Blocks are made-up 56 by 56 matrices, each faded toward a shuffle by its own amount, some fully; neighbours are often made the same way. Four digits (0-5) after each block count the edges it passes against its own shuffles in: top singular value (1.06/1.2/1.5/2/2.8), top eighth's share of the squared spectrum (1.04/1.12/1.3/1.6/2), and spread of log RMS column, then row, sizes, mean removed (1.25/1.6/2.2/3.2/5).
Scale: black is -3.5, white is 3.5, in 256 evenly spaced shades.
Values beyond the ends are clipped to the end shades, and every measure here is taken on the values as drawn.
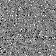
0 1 0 1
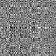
4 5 3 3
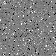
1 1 1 0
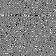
3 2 0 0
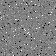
0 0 0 0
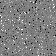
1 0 0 0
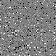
2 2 1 1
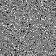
2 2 0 1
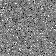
1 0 0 0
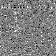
3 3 0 1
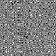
4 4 2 2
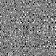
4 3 2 2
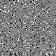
3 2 0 1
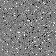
1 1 0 0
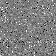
2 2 0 0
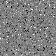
0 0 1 0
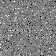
1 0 0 0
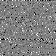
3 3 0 2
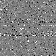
2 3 0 2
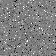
0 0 0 0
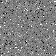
0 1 0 0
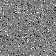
1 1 0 0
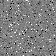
0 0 0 0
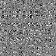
3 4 1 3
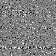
3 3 1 2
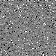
2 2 0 1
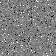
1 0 0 0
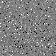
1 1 0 0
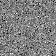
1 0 0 0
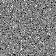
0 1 0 0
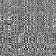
4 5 3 3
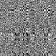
4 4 2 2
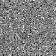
3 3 1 0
